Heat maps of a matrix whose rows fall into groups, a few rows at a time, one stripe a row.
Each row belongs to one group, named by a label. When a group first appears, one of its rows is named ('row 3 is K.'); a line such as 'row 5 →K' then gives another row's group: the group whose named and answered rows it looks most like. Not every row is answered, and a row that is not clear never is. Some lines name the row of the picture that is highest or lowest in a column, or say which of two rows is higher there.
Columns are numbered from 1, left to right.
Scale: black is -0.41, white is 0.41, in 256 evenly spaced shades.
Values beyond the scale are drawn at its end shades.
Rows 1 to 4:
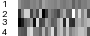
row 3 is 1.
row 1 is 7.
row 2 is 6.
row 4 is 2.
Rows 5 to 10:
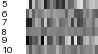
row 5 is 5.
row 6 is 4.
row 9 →1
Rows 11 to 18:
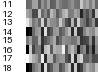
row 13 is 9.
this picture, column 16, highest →17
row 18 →1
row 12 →7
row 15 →7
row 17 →9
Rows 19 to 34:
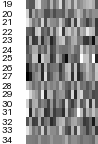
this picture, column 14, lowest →25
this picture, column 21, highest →22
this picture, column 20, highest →25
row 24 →6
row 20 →5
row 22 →2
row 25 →6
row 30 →5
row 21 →9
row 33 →9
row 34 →7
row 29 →9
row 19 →2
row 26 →1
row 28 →9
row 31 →5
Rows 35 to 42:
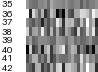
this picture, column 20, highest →36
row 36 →5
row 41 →6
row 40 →4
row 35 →7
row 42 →2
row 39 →4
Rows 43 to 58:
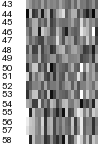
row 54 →7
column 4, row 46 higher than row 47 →Yes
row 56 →9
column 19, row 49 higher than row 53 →No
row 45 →6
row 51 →5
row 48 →4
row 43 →9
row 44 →4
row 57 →9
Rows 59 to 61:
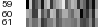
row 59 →4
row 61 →7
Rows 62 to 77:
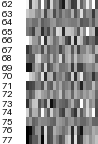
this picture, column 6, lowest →77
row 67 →1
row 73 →6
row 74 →5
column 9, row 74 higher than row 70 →Yes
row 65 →2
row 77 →1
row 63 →9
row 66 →9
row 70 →9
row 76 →1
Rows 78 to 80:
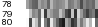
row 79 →9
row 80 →5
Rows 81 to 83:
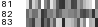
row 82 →7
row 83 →2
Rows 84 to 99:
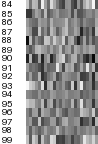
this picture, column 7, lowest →93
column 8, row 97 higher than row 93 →No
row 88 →4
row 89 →2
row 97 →7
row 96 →6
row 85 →1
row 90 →4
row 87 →7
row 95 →9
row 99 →5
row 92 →7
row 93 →9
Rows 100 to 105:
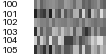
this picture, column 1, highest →104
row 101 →1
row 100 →4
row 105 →1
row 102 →9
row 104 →5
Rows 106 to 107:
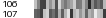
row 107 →2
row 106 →7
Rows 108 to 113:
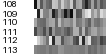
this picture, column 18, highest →109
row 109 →5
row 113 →7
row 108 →4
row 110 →7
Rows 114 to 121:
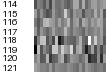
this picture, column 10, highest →119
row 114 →1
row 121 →9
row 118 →6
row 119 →4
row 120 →7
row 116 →2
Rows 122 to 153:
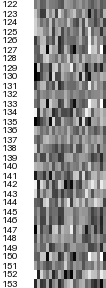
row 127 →6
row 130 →1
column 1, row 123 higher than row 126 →Yes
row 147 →4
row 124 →9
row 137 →2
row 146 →4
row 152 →5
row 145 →4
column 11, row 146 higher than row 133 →No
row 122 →4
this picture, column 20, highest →142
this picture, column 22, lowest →138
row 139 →4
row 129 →4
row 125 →9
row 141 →1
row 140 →9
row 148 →4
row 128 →2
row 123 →7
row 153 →4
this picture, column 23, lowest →153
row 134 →5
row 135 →1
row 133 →6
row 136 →9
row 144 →2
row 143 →5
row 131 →6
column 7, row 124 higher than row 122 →No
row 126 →6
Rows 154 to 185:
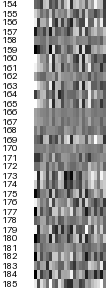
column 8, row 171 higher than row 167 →No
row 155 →9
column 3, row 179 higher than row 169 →Yes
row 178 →6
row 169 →2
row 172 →6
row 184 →4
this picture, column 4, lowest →157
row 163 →9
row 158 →7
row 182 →4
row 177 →4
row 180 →1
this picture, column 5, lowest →183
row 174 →5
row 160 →9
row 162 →7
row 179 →5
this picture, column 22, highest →185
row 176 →9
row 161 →9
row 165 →9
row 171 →1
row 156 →5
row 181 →4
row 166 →9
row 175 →1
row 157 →1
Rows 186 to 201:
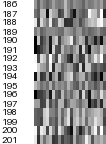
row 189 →4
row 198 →2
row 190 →4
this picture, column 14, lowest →187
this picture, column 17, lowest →193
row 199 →2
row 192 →5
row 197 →7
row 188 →5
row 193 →9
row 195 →9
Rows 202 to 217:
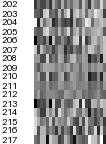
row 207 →5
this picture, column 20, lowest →210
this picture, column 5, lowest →217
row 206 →1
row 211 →7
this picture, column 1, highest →204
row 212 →4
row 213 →1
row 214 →7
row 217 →6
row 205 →2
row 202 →1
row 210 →7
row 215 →9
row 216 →5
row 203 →2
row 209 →2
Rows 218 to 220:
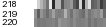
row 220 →7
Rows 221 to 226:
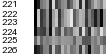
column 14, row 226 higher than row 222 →Yes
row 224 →1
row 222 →4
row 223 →4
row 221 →1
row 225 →4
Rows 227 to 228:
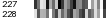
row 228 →5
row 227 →6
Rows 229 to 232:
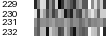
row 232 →6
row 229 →6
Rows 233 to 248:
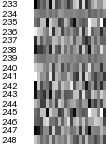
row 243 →1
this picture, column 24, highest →233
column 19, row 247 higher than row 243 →No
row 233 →1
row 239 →7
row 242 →4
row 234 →7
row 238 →1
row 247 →1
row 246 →2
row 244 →7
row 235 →6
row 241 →9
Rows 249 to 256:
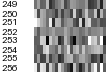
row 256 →5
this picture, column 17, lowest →251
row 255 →4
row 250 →5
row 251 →9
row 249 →7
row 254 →2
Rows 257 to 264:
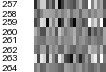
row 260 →7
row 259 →6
